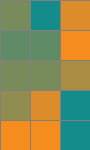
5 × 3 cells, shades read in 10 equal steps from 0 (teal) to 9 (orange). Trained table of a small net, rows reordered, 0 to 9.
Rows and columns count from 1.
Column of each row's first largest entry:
3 3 3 2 1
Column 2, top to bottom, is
0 3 4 8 9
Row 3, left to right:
4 4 6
